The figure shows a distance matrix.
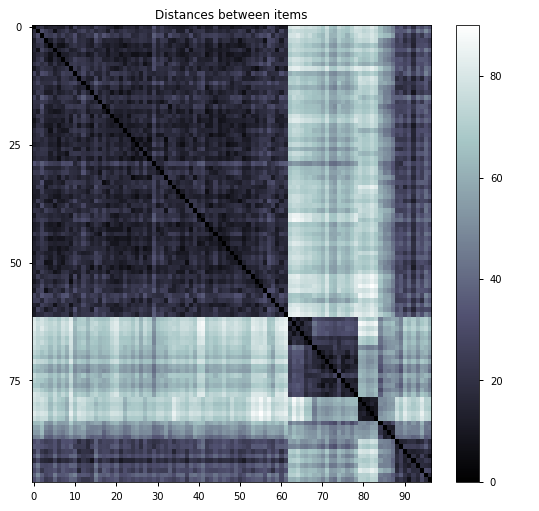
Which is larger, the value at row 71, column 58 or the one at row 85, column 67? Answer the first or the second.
the first
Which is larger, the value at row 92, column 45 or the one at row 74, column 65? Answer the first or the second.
the second
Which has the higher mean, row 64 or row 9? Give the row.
64
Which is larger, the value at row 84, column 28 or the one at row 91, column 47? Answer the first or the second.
the first
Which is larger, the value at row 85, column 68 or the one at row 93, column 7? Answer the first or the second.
the first
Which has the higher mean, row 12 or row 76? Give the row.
76
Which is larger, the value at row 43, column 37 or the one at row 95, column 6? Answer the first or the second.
the second
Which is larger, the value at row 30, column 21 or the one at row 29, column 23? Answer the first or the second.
the second
